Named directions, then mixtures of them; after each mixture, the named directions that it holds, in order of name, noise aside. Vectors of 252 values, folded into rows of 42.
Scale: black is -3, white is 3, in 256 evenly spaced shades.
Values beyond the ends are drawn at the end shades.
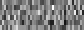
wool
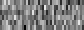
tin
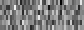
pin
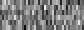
tin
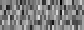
pin, wool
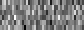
tin, wool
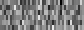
pin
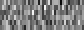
pin, tin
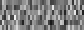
wool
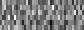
tin, wool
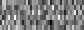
tin, wool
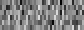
pin, wool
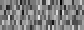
pin, wool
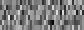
pin, wool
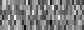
tin, wool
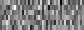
pin, tin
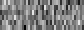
tin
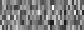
wool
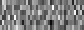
tin, wool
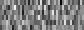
pin, tin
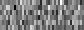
pin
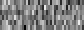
tin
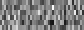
wool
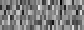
pin, wool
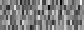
pin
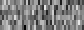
tin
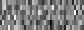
tin, wool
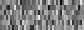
pin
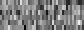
pin, tin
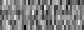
tin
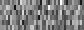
pin
